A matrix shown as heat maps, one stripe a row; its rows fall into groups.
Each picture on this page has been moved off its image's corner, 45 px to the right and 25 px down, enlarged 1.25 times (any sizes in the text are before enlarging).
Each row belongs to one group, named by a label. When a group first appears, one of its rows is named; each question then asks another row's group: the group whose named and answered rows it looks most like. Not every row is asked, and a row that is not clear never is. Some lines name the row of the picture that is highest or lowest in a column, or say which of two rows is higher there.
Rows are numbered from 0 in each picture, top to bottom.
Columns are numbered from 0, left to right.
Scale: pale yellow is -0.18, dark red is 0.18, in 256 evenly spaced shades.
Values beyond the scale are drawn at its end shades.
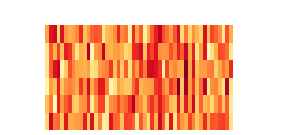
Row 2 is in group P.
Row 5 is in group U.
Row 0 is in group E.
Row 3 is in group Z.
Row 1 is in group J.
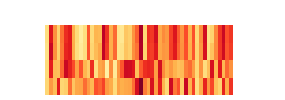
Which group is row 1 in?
J
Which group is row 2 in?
U
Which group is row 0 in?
J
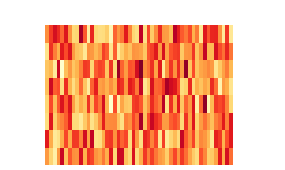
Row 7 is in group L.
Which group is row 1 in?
J
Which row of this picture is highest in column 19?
2
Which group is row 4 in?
J
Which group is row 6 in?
L
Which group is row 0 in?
E
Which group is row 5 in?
J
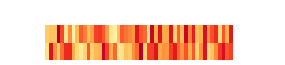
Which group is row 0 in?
Z
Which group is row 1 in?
J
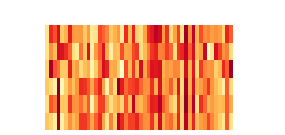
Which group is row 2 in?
P
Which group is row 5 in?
Z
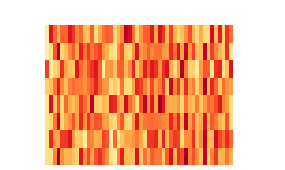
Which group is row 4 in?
U
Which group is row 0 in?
U
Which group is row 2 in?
L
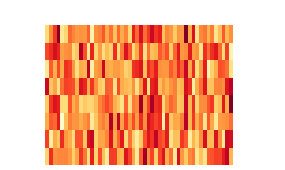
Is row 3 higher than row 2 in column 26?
Yes
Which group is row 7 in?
U
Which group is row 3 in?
L
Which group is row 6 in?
L
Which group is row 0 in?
P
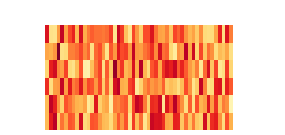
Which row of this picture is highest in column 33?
2
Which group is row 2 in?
E
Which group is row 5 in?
E
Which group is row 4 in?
E
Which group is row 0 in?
L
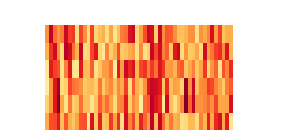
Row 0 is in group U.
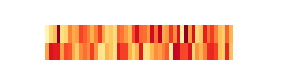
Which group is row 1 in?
E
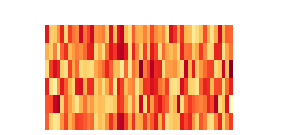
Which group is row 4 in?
E
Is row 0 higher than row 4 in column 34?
Yes
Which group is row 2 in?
P
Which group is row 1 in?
L
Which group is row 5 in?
L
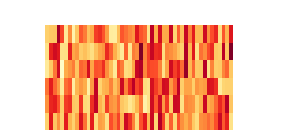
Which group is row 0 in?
Z
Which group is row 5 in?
U
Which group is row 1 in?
P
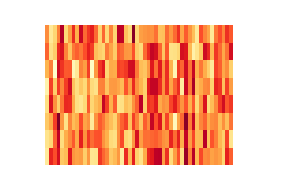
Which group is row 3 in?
J
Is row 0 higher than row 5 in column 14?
No
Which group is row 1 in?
L
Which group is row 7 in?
P
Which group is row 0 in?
L
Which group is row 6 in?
Z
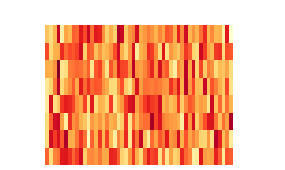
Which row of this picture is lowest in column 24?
1
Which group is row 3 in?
Z
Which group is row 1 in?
L
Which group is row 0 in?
Z
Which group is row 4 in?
U
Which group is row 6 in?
E
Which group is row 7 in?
L
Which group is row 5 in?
P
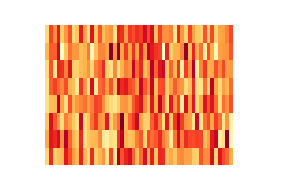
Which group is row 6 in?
E
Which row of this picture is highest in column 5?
6
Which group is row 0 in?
U
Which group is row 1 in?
P
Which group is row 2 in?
J
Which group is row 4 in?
Z
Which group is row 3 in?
U
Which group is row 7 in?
U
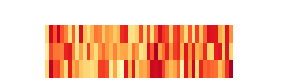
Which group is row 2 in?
P
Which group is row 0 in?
E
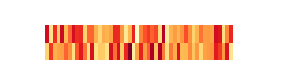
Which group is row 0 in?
L
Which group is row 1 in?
U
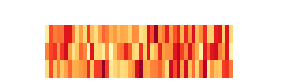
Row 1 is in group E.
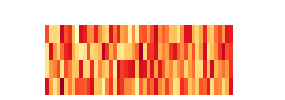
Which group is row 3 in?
L
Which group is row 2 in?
U
